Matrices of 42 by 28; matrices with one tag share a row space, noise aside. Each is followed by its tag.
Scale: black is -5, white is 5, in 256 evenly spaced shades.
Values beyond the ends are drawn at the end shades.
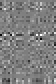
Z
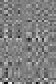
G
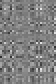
Z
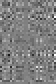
Z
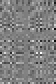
Z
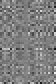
Z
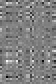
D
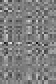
G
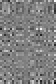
Z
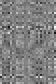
Z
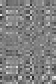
D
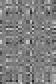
D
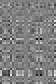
Z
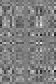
Z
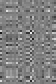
D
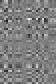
G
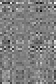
Z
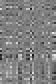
D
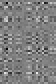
G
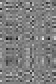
D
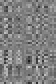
G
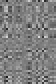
G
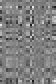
D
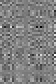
Z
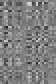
G
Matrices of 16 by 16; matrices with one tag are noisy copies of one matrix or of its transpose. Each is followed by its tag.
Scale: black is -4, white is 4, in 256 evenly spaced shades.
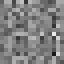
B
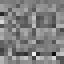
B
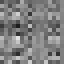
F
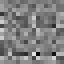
B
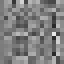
B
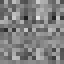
F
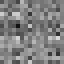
F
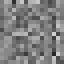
B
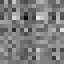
F
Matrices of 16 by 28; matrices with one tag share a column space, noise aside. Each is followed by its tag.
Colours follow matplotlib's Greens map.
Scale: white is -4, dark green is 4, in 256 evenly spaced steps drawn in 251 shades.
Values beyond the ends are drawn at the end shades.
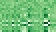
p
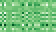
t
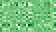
t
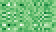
t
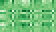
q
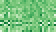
p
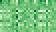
q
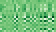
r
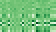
p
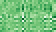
r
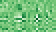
r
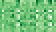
q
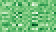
t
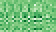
r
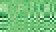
r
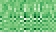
r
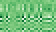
r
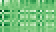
q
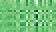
q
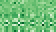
p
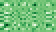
t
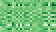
t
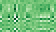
r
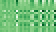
q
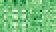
q
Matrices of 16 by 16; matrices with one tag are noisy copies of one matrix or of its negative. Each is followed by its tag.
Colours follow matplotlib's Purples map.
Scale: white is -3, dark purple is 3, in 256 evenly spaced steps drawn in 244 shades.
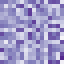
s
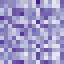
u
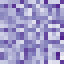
s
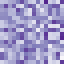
s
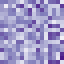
s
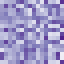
s
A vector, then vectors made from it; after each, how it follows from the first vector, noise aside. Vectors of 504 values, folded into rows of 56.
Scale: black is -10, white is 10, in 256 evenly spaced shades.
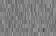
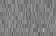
negated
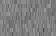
sign-scrambled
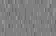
partly zeroed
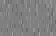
partly zeroed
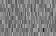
scaled up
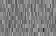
scaled up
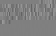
partly zeroed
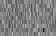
scaled up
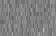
sign-scrambled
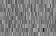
scaled up
